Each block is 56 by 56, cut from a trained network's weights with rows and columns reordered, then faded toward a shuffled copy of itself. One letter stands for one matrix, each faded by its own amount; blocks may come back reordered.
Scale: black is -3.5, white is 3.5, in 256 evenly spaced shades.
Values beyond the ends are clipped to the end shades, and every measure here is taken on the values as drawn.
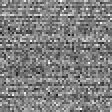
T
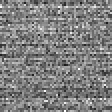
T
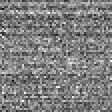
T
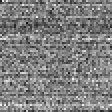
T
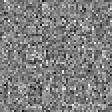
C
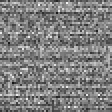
T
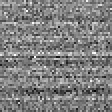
T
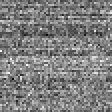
T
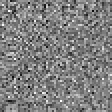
C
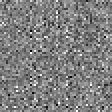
C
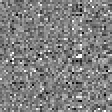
C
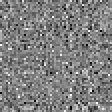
C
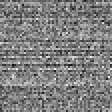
T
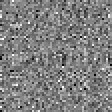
C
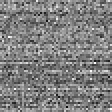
T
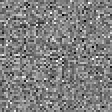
C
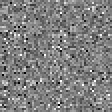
C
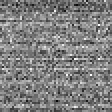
T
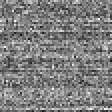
T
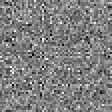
C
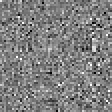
C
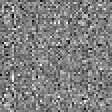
C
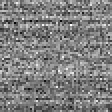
T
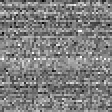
T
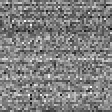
T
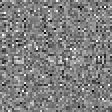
C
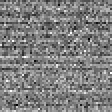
T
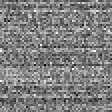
T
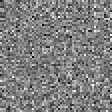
C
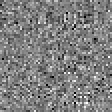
C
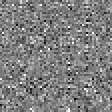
C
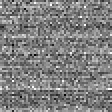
T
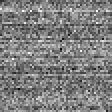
T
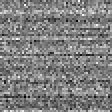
T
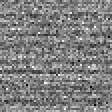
T
